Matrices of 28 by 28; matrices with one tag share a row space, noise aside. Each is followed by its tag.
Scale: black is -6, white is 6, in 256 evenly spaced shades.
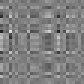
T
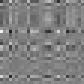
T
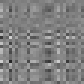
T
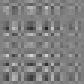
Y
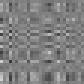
T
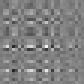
Y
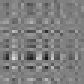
Y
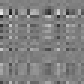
T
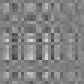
Y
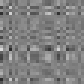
T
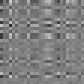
T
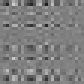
Y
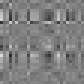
T
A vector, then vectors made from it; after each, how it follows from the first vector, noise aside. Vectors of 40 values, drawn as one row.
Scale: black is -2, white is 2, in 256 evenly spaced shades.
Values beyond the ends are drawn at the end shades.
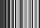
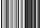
wrapped around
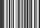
sign-scrambled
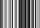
wrapped around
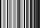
reversed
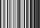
reversed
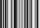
sign-scrambled
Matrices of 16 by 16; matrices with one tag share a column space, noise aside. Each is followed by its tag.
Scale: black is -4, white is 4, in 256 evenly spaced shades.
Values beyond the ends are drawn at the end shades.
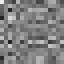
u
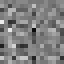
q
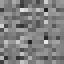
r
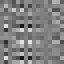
r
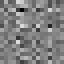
r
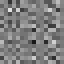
r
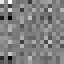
u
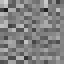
r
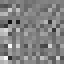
q
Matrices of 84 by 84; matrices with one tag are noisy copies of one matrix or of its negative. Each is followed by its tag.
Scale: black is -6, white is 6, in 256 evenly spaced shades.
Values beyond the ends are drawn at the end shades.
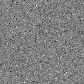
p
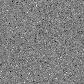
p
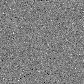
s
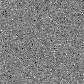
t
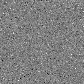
s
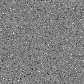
s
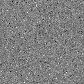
p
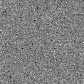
t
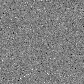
s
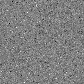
p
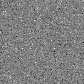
t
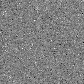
t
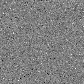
s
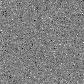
t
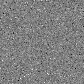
s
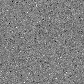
p
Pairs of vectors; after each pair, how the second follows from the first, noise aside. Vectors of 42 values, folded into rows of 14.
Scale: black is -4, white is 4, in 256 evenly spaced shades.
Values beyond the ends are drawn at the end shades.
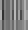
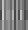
negated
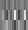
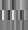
reversed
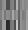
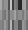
reversed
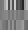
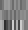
reversed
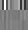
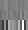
reversed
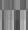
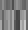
copied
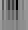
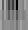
copied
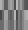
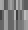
copied
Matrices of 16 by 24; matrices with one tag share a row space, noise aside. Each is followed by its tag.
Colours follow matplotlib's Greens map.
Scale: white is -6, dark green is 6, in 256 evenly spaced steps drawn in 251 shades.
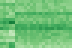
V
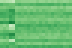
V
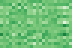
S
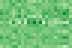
S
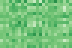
S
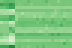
V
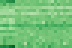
V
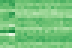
V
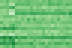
V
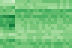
V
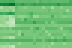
V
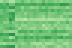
V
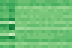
V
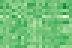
S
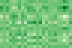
S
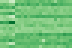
V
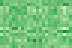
S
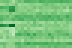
V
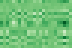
S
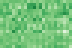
S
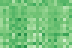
S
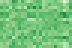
S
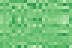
S
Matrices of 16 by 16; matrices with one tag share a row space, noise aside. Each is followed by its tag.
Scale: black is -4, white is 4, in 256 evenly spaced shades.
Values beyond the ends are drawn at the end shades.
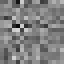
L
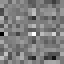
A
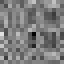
A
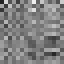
A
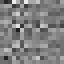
L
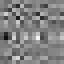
L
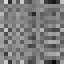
A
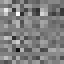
L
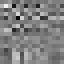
L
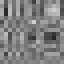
A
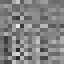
L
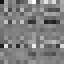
A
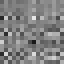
A
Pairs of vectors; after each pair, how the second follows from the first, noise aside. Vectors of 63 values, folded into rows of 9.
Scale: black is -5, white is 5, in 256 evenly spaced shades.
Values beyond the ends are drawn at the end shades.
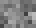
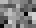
scaled up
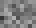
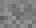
shrunk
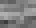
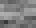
copied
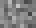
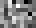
scaled up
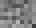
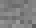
shrunk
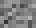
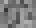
shuffled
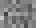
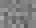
shrunk
